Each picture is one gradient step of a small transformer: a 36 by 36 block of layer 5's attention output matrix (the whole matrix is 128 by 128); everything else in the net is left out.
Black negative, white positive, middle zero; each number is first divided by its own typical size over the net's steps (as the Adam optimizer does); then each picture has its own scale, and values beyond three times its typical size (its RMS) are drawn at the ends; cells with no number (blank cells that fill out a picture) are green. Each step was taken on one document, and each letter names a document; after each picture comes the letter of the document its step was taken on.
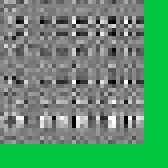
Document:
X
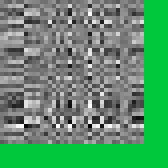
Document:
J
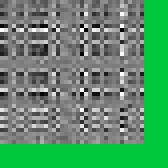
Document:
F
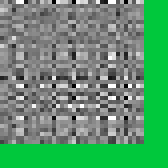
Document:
X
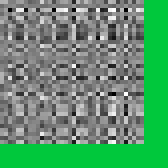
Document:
X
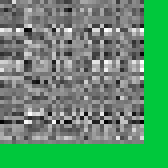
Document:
J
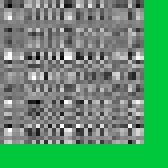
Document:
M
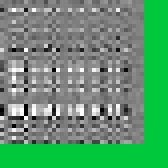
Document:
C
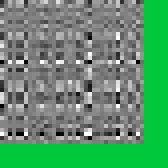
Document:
C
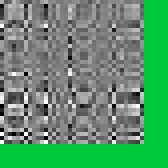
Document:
C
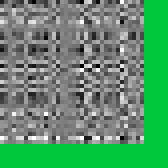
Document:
F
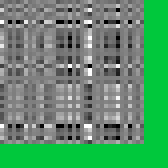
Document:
C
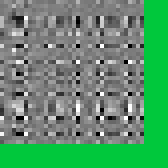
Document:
C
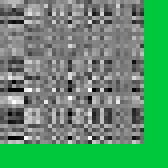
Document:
J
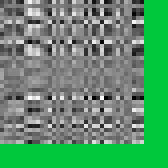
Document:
J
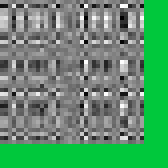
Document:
F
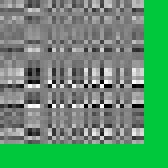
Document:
J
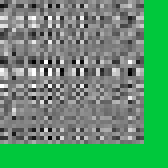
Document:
F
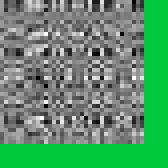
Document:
J
